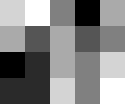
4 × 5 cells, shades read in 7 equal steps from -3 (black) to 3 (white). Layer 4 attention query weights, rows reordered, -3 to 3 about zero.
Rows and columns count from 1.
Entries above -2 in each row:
4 5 3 3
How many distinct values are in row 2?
3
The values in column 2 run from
-2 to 3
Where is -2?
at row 3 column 2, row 4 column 1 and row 4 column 2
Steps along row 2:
down up down up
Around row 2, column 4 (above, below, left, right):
-3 0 1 0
